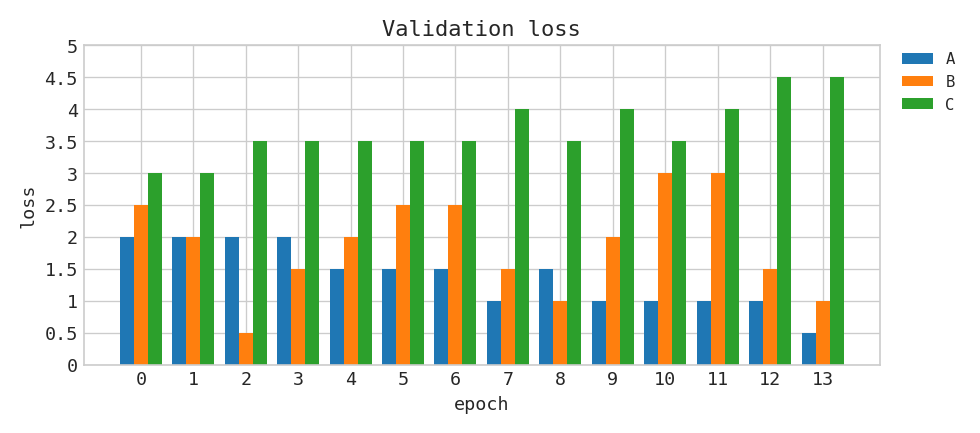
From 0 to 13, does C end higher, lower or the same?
higher
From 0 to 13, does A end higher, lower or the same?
lower
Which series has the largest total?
C
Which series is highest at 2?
C
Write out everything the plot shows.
Title: Validation loss
x-axis: epoch, ticks 0 1 2 3 4 5 6 7 8 9 10 11 12 13
y-axis: loss, ticks 0 0.5 1 1.5 2 2.5 3 3.5 4 4.5 5
Legend: A, B, C
Values:
A: 2 2 2 2 1.5 1.5 1.5 1 1.5 1 1 1 1 0.5
B: 2.5 2 0.5 1.5 2 2.5 2.5 1.5 1 2 3 3 1.5 1
C: 3 3 3.5 3.5 3.5 3.5 3.5 4 3.5 4 3.5 4 4.5 4.5
